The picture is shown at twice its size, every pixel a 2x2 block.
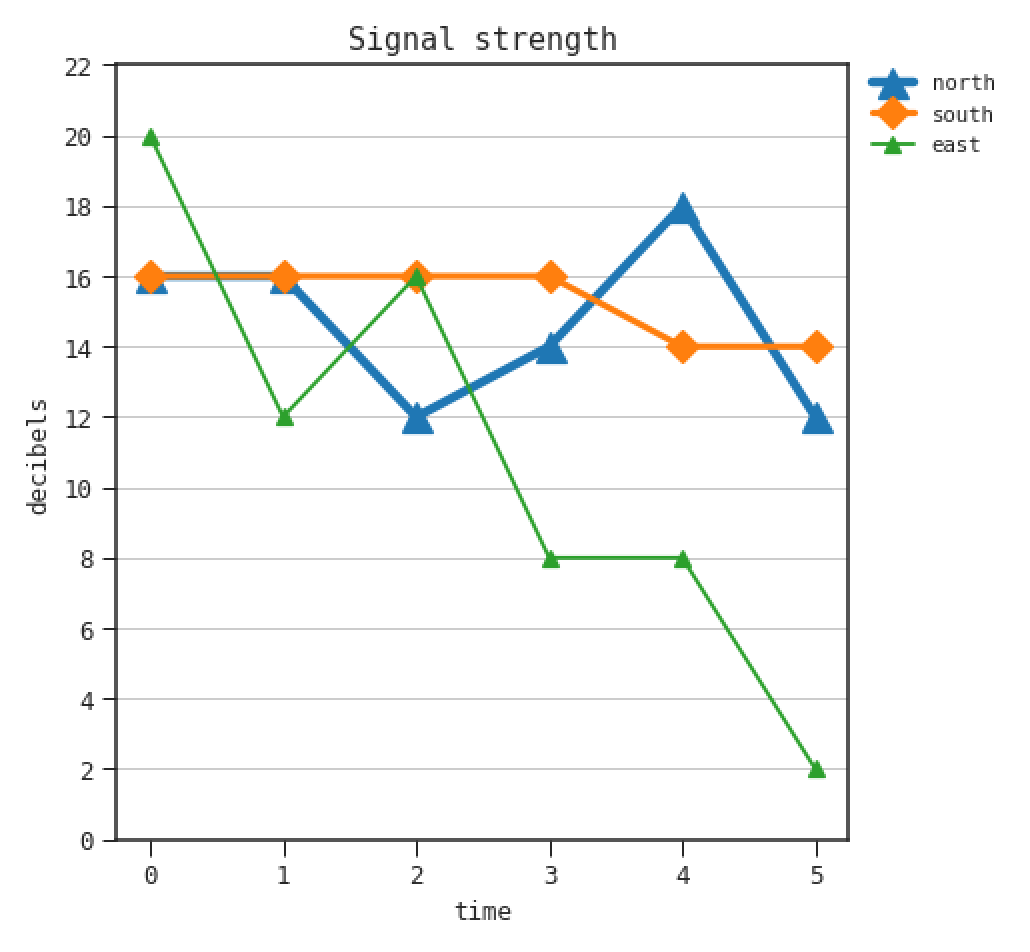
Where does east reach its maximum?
0
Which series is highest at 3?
south
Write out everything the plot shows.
Title: Signal strength
x-axis: time, ticks 0 1 2 3 4 5
y-axis: decibels, ticks 0 2 4 6 8 10 12 14 16 18 20 22
Legend: north, south, east
Values:
north: 16 16 12 14 18 12
south: 16 16 16 16 14 14
east: 20 12 16 8 8 2
